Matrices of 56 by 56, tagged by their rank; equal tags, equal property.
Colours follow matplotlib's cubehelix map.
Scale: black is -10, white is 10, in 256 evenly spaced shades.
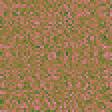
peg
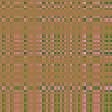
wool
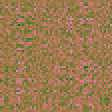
peg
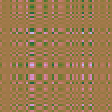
wool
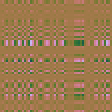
wool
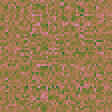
peg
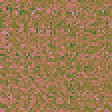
peg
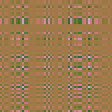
wool
